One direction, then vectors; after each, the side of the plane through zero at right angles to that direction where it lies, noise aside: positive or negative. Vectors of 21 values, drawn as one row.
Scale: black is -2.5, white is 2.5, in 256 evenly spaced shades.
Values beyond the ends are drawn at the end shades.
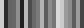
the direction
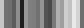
positive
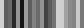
positive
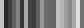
positive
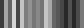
negative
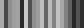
positive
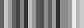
negative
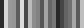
negative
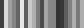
negative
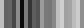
positive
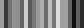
positive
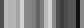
negative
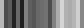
positive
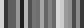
positive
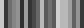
positive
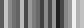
negative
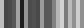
positive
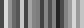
negative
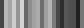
negative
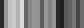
negative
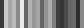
negative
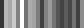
negative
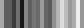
positive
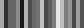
positive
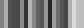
negative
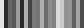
positive
